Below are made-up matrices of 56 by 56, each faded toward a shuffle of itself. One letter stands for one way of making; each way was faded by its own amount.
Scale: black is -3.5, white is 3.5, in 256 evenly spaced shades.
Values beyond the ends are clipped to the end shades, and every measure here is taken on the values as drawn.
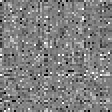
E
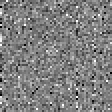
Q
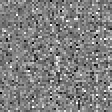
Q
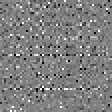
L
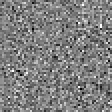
Q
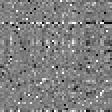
L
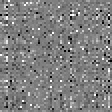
E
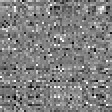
L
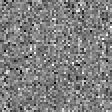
Q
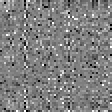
E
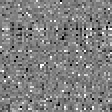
L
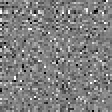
E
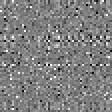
L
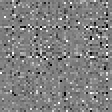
L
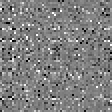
L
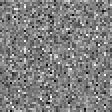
Q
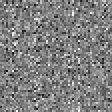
Q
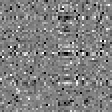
L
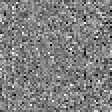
Q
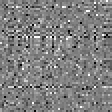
L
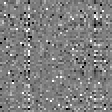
E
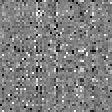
E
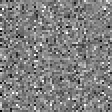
Q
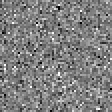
Q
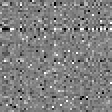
L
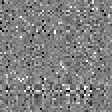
L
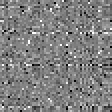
L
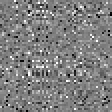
E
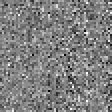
Q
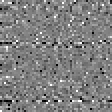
L
